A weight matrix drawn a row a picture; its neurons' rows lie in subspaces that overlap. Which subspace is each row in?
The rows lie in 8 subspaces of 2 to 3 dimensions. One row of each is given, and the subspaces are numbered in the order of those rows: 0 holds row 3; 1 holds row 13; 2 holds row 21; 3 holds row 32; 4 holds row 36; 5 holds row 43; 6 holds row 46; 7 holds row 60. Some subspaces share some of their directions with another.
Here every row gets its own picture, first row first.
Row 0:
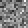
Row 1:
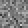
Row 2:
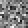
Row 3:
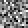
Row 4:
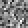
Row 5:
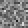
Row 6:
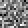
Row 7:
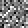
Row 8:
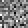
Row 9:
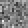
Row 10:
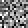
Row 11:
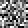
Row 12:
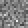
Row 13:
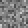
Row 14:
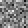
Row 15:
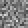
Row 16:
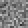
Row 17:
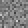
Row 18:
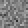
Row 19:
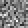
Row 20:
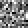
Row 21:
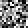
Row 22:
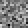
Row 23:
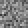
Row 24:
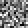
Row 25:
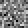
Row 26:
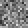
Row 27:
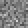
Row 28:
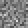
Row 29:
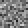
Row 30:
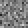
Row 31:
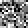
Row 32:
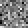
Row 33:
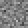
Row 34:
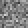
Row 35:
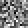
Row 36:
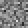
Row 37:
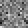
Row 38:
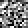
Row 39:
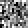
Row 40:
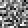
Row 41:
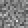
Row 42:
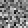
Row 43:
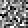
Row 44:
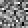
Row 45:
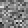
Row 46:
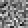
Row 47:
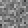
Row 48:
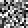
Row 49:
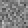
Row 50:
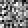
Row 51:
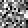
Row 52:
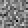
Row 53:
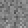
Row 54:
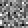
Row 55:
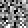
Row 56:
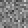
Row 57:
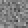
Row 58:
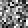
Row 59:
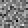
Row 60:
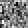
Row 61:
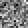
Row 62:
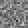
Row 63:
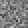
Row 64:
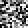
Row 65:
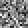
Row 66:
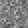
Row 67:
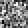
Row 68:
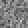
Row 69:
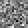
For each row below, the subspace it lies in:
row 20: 3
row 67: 7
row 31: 0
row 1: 4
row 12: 5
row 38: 6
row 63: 5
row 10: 1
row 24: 3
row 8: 1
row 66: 2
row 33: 4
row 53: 2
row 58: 2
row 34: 4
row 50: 7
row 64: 1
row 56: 1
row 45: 6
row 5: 4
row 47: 1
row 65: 4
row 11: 3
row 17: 1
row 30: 3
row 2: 5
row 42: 2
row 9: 7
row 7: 6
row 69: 7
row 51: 3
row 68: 6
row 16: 6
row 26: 3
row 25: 5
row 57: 0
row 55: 2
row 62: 4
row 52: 4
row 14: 0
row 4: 6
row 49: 7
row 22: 1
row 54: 3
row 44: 4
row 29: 6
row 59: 6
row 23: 7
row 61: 0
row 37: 3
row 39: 7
